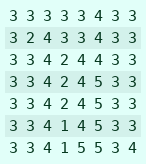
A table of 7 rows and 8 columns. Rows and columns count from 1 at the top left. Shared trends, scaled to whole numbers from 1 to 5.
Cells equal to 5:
5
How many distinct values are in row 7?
4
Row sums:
25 25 26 27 27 26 28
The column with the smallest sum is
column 4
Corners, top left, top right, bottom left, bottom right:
3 3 3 4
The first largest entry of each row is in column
6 3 3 6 6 6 5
